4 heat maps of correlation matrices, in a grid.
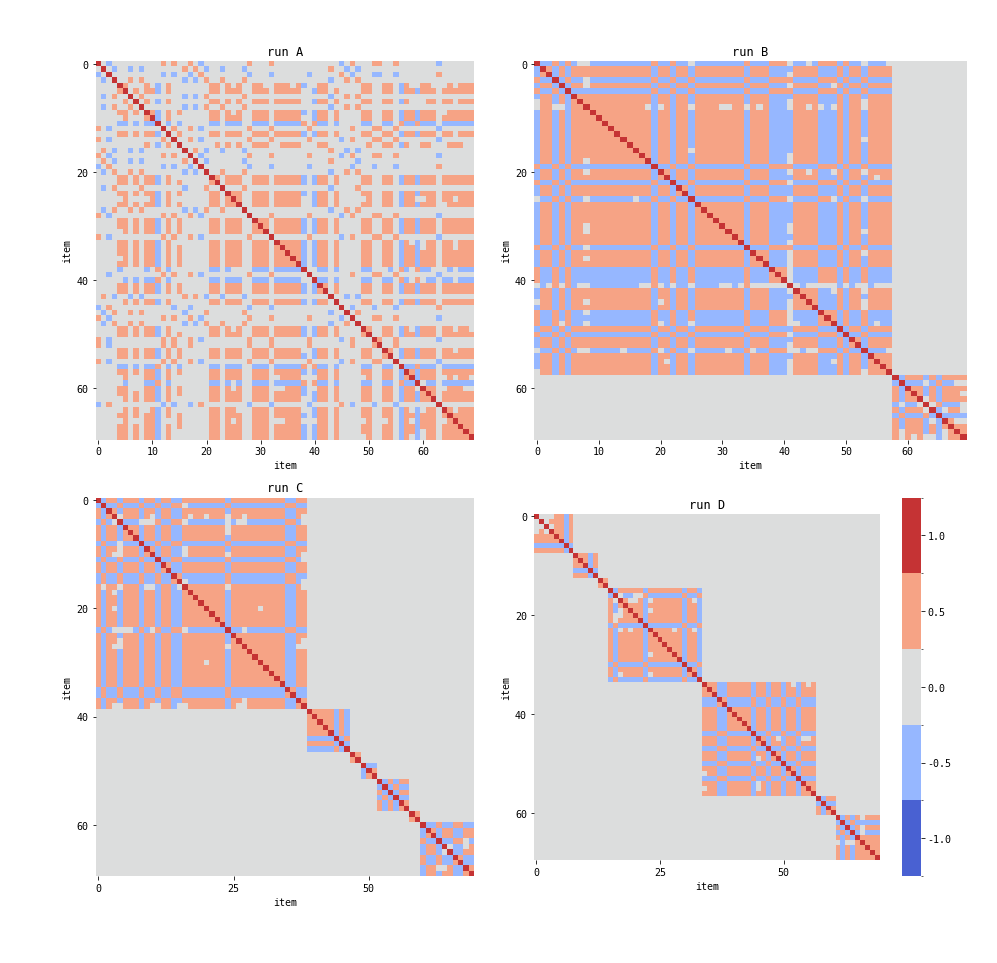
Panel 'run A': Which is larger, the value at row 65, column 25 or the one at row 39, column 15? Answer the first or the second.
the first
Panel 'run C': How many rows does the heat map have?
70
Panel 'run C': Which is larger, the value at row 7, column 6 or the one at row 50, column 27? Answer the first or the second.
the first
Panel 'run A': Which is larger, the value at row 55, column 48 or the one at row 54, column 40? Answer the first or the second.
the first
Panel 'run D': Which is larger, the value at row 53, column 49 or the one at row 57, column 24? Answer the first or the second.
the second
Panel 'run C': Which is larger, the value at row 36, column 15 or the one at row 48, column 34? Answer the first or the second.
the first
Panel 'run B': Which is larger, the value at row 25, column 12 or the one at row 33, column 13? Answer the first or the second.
the second
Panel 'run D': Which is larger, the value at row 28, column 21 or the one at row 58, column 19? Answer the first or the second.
the first
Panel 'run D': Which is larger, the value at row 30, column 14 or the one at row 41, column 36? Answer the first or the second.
the second
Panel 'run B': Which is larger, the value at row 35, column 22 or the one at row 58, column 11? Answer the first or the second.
the second
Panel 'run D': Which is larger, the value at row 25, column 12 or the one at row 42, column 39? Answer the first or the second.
the second
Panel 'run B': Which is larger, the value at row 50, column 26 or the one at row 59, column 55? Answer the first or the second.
the second
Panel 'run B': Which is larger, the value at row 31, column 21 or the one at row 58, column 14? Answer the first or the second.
the first
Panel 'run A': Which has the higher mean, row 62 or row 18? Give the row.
62
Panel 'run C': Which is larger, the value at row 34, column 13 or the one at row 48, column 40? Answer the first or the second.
the first
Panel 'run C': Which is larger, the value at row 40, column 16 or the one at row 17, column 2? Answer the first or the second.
the second
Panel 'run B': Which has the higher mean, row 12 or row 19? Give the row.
12
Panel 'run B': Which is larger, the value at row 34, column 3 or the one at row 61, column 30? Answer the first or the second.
the first
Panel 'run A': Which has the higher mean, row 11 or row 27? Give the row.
27
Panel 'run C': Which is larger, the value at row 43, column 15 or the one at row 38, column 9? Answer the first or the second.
the second
